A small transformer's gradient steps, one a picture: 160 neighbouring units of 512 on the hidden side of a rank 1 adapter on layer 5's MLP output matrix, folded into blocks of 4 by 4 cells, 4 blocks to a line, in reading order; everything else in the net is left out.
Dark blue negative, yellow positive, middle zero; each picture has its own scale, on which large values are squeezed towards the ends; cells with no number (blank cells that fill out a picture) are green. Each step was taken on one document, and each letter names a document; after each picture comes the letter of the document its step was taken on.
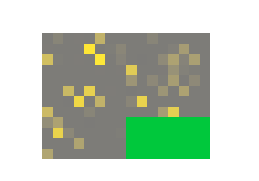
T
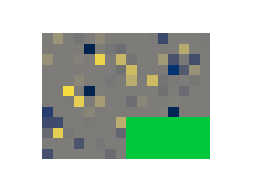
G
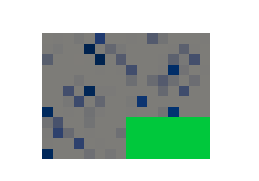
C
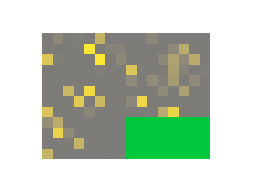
T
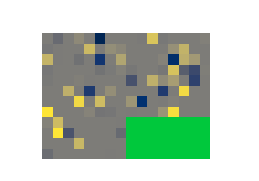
T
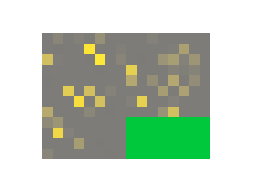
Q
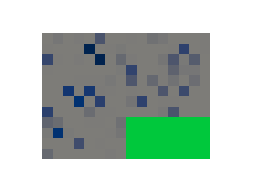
G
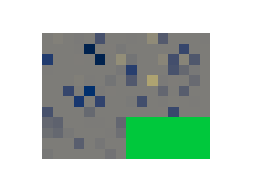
G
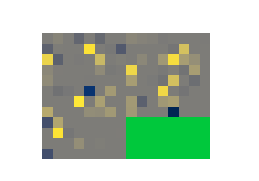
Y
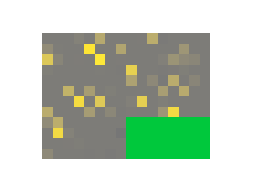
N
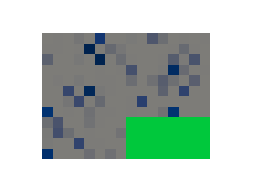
C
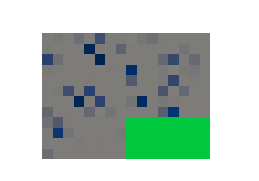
Y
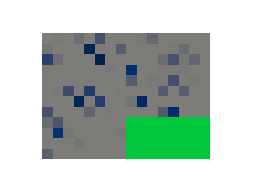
Y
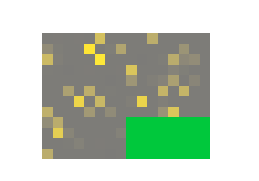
N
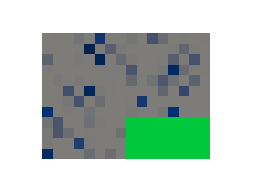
C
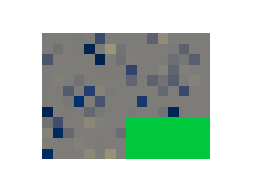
C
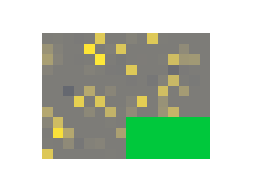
N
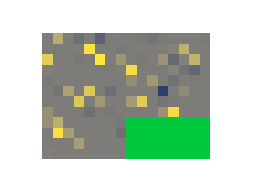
Q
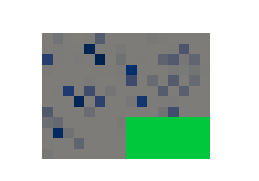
Q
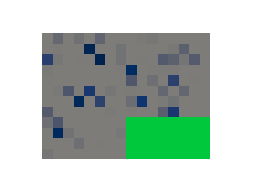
Q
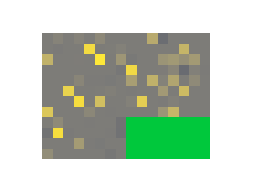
G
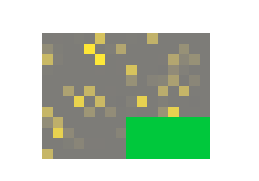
N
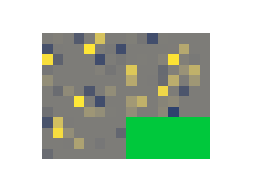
Y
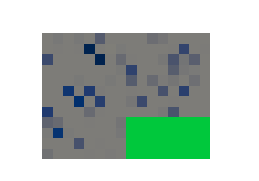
G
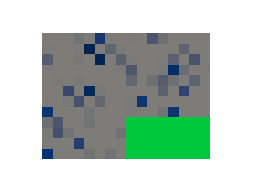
C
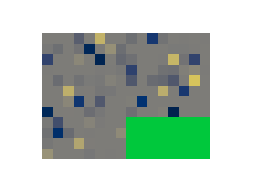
C
